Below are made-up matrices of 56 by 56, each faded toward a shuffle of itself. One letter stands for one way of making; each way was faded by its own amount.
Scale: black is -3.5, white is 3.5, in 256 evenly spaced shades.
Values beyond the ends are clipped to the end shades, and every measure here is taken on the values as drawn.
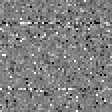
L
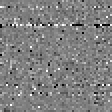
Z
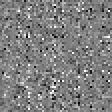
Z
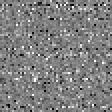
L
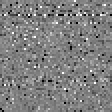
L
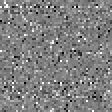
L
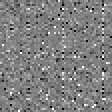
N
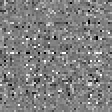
Z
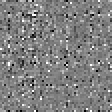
Z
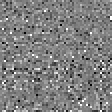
N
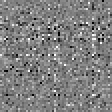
Z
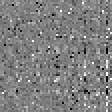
N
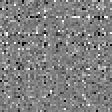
Z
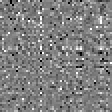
N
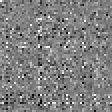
Z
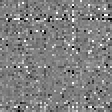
Z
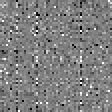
N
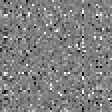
N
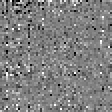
Z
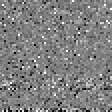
L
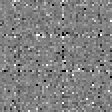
Z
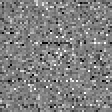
L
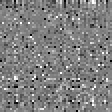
N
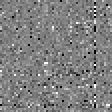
Z
